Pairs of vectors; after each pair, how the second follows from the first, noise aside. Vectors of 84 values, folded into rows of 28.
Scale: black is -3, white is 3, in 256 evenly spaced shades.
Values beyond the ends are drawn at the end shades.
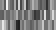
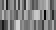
negated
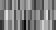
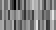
wrapped around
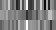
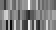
reversed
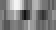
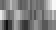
wrapped around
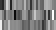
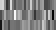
negated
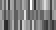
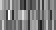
wrapped around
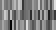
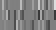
partly zeroed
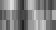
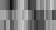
negated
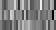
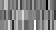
wrapped around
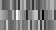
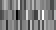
negated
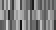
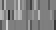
partly zeroed
